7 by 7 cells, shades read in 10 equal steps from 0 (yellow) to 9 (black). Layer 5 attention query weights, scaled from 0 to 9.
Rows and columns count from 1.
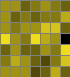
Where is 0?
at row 4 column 1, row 4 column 4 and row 5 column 7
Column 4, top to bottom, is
4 5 3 0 5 5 6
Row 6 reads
4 2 3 5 6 4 1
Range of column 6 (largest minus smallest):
3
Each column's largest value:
5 5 5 6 6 4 9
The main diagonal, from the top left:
3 5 3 0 3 4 5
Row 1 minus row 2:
0 -2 1 -1 -1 0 3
